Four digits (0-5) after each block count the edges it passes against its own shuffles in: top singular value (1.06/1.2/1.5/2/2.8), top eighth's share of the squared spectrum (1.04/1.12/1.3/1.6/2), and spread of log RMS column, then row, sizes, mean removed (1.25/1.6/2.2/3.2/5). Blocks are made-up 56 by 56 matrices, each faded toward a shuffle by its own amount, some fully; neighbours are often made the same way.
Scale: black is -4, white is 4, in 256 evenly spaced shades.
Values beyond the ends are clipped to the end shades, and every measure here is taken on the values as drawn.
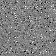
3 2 1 1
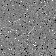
0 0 0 0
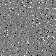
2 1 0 0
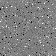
0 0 0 0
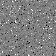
1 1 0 1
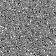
0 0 0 0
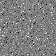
1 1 0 0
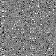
3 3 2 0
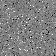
0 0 0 0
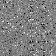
3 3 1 1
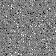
2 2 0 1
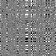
5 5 3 3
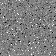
0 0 0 0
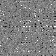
3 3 1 1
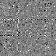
4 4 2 2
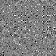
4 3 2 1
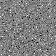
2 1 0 0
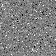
1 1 0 0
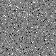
1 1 0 0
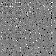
3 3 1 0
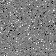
1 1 0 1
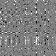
4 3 2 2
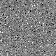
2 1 0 0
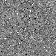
2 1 0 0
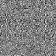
4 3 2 2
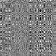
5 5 3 3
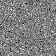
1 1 0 0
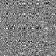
4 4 2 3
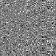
4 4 2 1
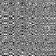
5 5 3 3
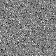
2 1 0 0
